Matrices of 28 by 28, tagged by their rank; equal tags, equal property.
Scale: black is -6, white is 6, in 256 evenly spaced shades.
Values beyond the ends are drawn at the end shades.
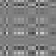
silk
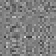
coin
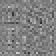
coin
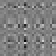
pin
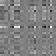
pin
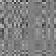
pin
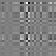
silk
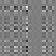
silk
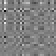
pin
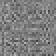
coin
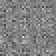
coin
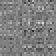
coin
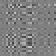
pin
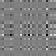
silk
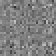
coin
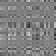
pin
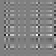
silk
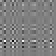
silk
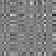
pin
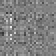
coin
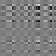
silk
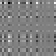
silk
